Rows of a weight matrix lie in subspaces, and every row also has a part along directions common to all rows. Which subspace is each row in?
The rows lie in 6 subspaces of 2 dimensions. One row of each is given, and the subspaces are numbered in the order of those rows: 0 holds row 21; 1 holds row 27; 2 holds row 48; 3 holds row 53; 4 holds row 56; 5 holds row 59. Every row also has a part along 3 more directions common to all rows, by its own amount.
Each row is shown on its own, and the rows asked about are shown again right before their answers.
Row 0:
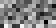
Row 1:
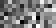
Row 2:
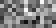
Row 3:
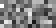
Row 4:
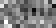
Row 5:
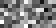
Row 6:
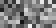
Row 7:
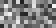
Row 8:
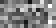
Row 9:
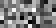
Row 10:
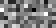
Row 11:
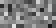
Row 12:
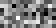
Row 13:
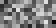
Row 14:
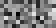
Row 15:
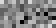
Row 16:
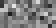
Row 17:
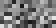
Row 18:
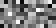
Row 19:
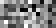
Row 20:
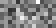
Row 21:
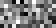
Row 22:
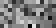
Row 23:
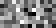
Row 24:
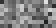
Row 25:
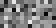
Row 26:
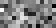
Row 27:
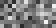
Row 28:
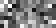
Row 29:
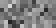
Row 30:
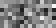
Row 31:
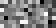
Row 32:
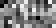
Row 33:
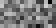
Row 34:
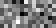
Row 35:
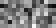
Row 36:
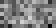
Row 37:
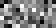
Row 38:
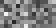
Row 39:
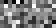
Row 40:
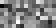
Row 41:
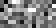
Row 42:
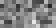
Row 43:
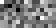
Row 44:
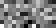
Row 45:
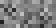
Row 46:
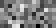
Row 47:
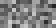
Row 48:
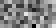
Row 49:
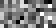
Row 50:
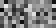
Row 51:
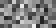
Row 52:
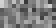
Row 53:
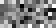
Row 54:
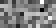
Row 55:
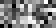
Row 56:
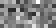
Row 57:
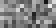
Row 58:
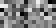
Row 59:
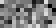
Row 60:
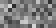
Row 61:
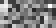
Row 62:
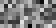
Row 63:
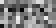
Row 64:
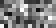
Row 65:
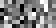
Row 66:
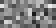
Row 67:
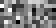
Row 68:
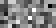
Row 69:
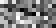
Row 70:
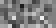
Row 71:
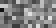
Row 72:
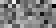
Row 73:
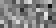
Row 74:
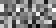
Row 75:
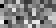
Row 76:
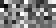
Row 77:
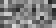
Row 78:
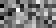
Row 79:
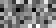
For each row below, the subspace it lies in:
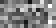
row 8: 0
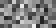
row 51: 2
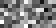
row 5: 2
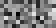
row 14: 5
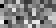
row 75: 5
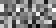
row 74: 5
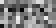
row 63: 4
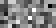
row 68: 1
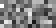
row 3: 5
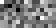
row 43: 4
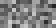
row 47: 1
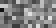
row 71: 3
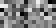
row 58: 2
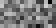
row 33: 4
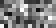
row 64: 0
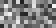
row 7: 0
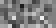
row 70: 3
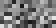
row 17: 2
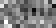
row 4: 2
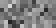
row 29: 3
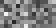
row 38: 2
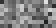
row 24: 3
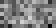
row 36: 3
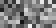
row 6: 4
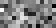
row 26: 3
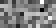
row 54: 3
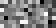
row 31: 0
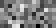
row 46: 3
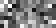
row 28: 1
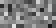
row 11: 4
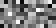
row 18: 0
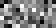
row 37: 2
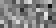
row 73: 0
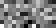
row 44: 2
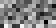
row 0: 1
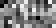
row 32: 2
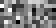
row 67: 5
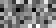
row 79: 5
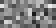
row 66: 5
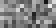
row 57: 5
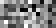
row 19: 0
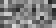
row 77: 5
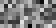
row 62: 4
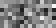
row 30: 3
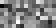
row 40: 4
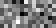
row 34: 0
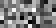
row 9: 1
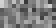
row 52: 2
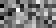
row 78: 4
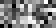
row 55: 3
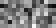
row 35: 5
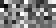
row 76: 2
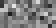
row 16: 4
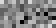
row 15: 3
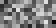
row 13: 1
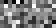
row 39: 0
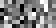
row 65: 2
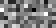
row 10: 1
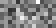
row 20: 4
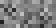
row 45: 3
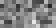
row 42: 5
